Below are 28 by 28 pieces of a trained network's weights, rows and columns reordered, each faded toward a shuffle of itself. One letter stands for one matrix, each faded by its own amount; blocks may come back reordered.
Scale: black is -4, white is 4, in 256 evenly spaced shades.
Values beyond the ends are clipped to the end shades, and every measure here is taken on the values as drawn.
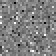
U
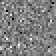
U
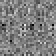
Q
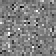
U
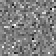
U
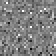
U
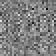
Q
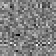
Q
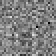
Q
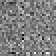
Q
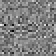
Q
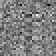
Q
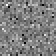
U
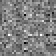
Q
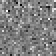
U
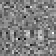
Q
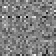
Q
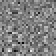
Q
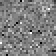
U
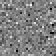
U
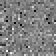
U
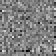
Q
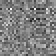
Q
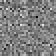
Q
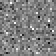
U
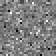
U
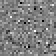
U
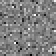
U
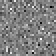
U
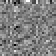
Q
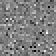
U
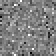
U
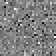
U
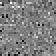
U
